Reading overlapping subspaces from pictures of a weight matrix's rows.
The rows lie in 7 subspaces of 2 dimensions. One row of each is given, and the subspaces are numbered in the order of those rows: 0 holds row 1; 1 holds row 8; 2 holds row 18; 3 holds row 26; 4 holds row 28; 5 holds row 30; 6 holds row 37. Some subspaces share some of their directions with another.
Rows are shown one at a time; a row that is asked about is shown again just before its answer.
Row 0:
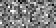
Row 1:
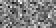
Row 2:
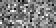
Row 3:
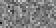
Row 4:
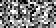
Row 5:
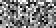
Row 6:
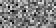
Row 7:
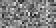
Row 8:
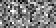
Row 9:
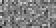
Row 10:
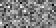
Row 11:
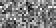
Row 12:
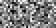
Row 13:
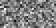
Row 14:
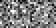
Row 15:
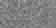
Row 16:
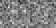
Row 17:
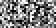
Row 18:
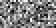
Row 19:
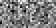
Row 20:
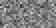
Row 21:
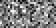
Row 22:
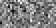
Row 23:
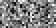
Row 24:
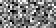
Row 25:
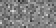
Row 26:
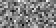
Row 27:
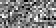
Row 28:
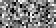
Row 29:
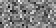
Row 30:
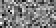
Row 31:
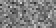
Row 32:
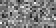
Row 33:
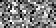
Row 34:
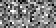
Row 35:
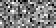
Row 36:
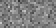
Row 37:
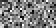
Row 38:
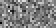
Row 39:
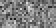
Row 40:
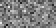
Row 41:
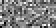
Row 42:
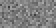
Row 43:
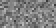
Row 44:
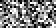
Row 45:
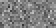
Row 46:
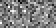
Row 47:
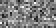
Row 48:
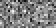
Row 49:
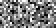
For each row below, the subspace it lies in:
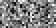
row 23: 4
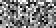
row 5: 6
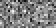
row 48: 2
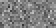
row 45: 6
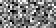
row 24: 4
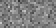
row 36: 6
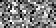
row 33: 6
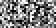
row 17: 0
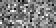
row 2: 0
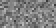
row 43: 3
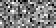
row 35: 2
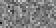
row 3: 5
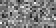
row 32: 2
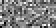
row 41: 5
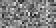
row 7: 4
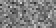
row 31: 0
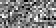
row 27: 2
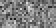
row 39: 1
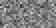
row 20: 3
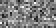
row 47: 2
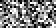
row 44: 0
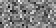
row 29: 6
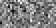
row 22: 1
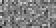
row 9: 5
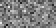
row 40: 3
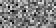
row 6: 4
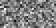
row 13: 3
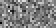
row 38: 5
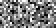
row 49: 2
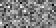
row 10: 3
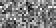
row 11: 1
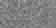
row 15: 1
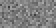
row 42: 4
